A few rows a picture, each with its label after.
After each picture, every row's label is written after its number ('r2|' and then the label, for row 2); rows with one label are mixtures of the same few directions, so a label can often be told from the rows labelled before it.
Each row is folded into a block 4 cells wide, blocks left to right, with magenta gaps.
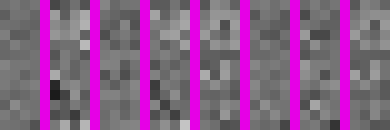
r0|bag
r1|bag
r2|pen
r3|bag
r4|pen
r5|bag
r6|bag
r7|pen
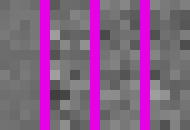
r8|pen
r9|bag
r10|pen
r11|bag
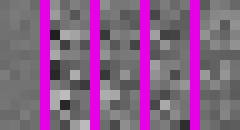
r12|pen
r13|bag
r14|bag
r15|bag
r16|pen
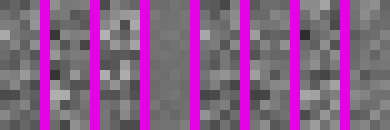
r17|pen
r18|bag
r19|pen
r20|bag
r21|pen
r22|bag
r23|pen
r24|pen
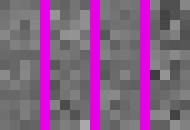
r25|pen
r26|bag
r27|bag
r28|pen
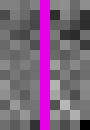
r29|bag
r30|bag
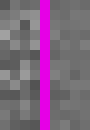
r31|pen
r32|bag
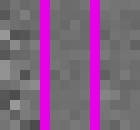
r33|bag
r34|pen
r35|bag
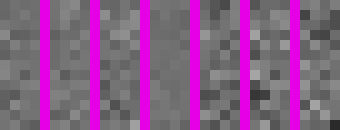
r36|bag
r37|pen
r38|bag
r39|bag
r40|pen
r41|bag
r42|bag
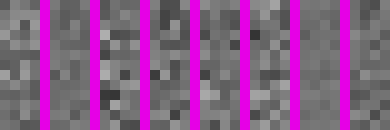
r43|pen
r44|pen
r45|bag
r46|pen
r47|bag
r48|pen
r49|pen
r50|pen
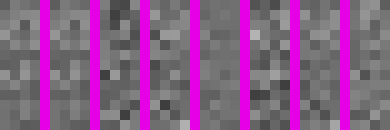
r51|pen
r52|pen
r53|pen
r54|bag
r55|bag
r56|pen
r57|bag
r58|pen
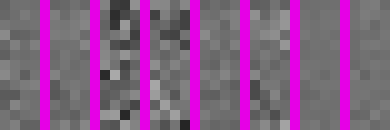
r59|bag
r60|bag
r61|pen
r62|bag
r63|pen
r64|bag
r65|bag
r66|pen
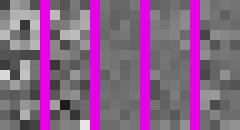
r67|pen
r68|bag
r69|pen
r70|bag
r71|bag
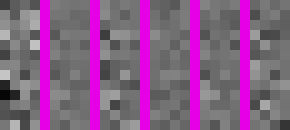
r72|bag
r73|bag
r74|bag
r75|pen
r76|bag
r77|bag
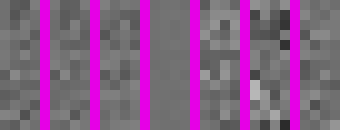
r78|pen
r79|pen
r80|pen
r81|pen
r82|pen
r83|bag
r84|bag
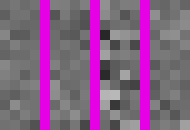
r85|bag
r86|bag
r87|bag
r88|bag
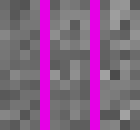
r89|pen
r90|pen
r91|pen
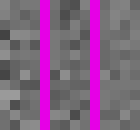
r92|bag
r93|pen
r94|pen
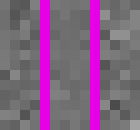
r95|pen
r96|bag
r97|bag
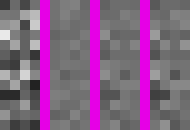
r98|pen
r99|pen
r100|bag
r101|bag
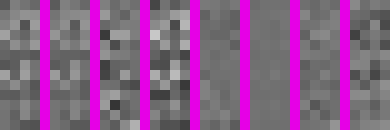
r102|pen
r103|pen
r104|bag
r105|pen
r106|bag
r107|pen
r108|bag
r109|pen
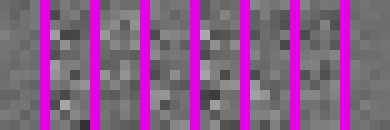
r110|pen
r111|bag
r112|pen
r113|bag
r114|bag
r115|bag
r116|pen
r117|bag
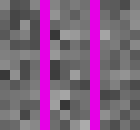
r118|pen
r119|bag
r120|pen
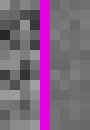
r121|pen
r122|pen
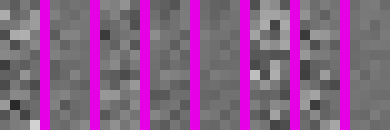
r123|bag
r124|bag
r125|pen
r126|pen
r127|pen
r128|pen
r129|bag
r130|pen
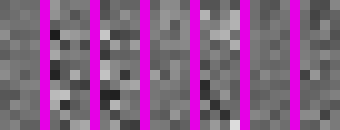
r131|bag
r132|bag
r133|bag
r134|pen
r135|bag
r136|pen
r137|pen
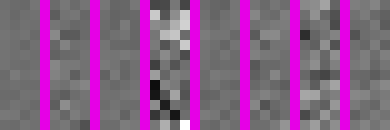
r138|pen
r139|bag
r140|pen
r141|bag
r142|pen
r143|bag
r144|pen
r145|pen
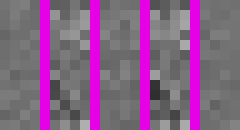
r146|pen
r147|bag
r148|pen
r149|bag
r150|bag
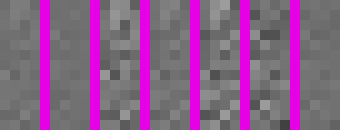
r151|pen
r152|bag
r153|pen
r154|pen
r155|pen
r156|bag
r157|bag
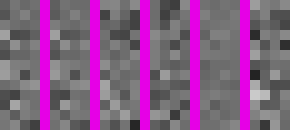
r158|bag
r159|bag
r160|bag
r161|pen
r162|bag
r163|bag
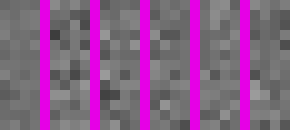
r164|bag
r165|pen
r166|bag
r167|bag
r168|pen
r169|bag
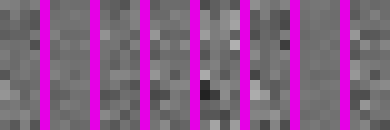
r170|bag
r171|bag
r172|pen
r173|bag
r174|bag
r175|bag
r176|pen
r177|bag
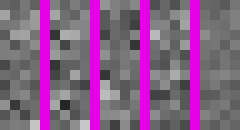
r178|bag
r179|bag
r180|bag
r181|pen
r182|pen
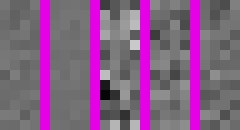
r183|pen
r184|pen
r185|bag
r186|pen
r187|pen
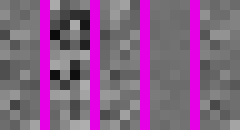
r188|bag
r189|pen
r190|pen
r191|bag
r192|bag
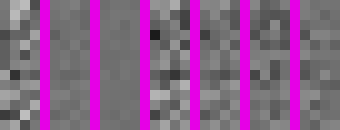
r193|pen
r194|pen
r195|pen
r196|pen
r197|pen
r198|pen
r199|bag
